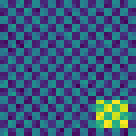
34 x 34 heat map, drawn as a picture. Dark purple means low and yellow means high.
Average level on the scale: 30%. Ninth with the highest average: bottom right. Odd rows or columns: none. Odd patch: higher, in the bottom right.
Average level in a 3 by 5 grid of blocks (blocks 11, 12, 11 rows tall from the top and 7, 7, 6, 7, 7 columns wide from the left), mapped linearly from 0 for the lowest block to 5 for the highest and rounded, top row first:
0 0 0 0 0
0 0 0 0 0
0 0 0 3 5
